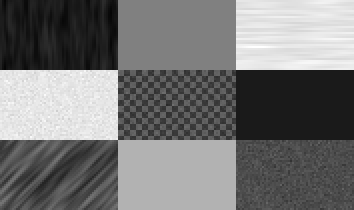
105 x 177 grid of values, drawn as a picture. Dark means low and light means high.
It is made of 3 by 3 panels. Panel 1,1: very low, streaked downward, faint in contrast. Panel 1,2: middling, flat. Panel 1,3: very high, streaked across, faint in contrast. Panel 2,1: very high, fine-grained, faint in contrast. Panel 2,2: low, checkered. Panel 2,3: very low, flat. Panel 3,1: low, slanting up to the right. Panel 3,2: high, flat. Panel 3,3: low, fine-grained, faint in contrast.
